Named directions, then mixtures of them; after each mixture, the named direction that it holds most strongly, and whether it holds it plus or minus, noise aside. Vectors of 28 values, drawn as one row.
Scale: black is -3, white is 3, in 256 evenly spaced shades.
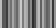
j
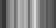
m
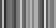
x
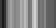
m, plus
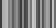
j, minus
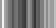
m, minus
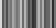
j, plus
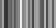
x, plus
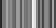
j, minus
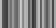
j, plus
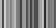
x, minus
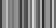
j, minus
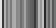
x, minus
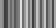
j, plus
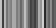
x, minus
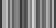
j, minus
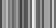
j, minus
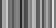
j, minus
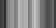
m, plus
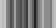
m, minus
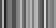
x, plus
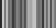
j, minus
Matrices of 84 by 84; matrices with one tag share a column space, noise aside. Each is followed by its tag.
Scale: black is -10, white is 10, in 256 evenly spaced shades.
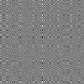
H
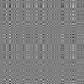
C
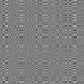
H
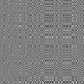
H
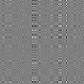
H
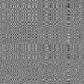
C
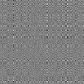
H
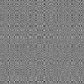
H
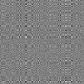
H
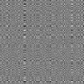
H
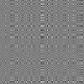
H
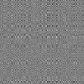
H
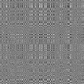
C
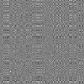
H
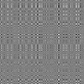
C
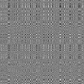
C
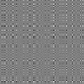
H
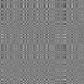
C
